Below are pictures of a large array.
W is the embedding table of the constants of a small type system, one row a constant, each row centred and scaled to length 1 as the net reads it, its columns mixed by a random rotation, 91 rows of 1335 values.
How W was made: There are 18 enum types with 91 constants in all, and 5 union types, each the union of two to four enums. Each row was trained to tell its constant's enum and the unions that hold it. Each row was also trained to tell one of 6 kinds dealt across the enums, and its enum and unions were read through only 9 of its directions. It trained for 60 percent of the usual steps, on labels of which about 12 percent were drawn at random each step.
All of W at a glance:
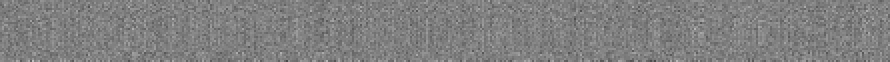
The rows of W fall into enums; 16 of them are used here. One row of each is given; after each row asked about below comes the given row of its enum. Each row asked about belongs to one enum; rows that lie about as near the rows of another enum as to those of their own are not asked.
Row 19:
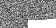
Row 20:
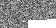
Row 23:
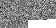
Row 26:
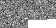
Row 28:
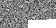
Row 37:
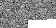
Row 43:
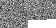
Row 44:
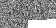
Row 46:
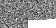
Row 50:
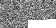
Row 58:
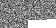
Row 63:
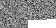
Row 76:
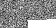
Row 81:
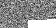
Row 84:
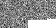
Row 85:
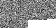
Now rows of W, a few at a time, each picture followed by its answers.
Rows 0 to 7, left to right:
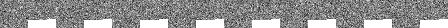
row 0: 46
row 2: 20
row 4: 28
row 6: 19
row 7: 37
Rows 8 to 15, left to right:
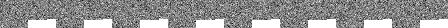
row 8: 81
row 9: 63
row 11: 23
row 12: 26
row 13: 50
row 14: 50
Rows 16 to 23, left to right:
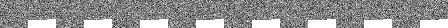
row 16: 44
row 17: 37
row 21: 85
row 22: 76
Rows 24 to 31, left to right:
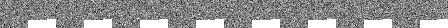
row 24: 84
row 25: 85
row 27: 46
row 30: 63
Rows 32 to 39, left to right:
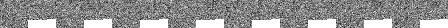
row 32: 76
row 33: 37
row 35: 85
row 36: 28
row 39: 76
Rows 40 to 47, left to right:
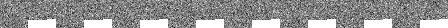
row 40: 46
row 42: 81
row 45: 20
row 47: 63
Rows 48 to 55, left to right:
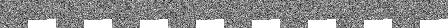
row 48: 46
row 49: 63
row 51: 76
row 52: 44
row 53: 20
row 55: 46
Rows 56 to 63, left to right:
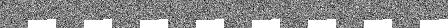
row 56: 23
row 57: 85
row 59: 28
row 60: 28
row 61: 20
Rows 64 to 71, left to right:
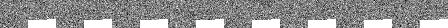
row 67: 43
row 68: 63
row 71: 28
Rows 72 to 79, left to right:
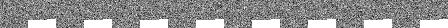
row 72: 23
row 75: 85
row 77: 37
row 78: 43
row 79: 81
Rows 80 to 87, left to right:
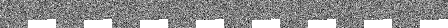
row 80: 43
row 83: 81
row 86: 76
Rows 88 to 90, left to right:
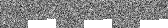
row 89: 81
